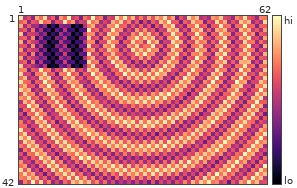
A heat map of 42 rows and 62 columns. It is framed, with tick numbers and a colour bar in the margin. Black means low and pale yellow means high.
Rings spread out from the top middle. An odd patch, lower than its surroundings, sits in the top left. The top left is the ninth with the lowest average.
